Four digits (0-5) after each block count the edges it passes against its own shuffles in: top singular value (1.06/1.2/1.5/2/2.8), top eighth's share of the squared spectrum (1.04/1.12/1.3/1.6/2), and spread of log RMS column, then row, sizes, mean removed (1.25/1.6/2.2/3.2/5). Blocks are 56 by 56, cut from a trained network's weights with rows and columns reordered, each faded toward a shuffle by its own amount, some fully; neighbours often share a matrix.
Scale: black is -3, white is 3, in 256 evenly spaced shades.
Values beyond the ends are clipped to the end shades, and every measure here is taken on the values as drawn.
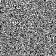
2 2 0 0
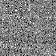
1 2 1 0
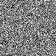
0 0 0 0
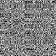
3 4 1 2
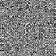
3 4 2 2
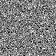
1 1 0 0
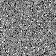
0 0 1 0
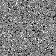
1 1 0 0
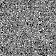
1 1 1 0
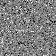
0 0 0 0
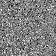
1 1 0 0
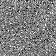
0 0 0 0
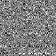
3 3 2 2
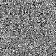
2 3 0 1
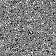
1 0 0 1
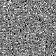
1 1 1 0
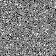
1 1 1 0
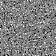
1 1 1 0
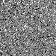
0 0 0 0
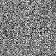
3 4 1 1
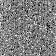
1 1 0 0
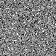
1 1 0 0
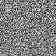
3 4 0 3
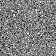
0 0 0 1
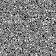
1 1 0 0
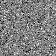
0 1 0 0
